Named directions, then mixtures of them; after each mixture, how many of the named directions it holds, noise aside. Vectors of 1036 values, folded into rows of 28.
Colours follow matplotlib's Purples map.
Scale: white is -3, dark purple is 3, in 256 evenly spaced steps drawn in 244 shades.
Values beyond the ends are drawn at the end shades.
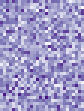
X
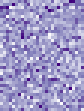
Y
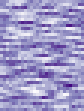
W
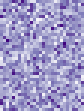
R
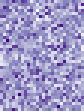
three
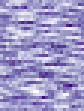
one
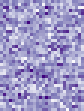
three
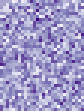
three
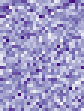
two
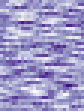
one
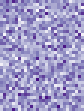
two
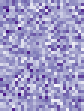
two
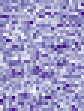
three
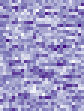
three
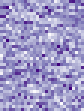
three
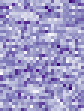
two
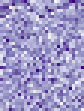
two
